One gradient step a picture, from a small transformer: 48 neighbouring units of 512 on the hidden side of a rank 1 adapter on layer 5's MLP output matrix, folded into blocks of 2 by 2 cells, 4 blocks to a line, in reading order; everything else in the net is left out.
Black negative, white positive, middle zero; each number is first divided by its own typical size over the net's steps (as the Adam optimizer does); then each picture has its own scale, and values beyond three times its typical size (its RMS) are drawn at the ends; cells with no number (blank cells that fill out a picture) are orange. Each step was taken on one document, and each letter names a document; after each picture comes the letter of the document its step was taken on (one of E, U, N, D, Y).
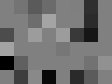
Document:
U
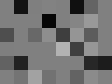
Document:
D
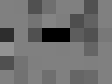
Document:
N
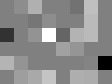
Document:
U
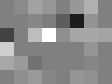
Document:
N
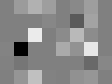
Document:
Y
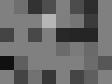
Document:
D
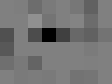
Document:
N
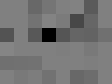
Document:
N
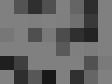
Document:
D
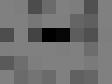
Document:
N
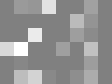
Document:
Y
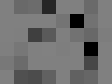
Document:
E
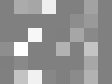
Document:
Y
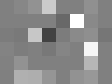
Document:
E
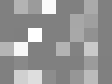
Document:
Y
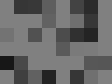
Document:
D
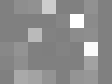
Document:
E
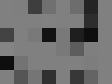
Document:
U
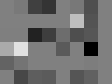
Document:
Y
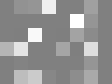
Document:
Y
